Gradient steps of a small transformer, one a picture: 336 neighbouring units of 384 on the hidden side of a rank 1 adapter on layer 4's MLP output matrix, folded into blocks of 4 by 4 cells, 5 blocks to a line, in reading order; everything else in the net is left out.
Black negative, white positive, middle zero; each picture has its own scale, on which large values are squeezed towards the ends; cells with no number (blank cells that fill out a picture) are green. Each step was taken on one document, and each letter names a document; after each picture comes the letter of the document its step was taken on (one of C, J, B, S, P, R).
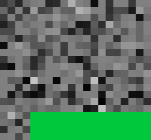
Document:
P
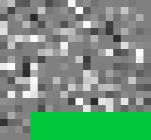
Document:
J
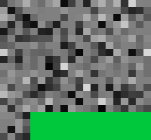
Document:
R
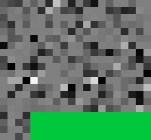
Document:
P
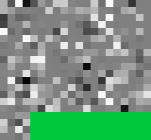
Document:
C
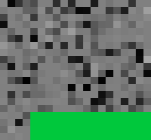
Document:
P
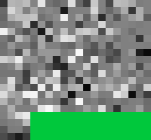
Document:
R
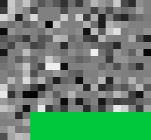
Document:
R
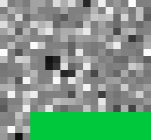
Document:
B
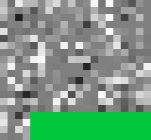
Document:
C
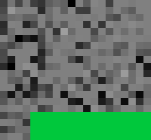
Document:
J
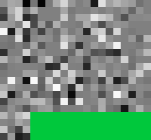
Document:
R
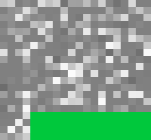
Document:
B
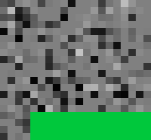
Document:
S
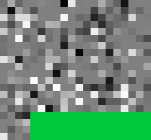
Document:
R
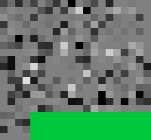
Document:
J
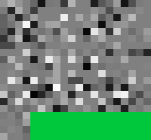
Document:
S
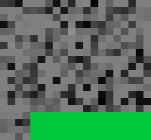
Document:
P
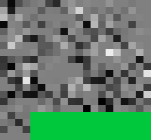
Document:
J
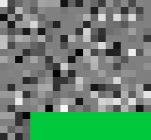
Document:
S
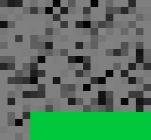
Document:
P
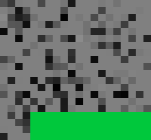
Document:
S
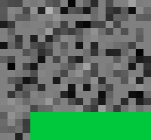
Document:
P
